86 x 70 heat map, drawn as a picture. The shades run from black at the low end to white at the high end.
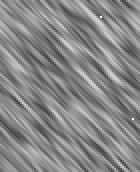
No overall slope runs across the table. The grain runs diagonally down to the right. The histogram is bell-shaped. No row or column stands out. Two lone cells stand out, each far higher than its neighbours. The halves do not mirror each other.
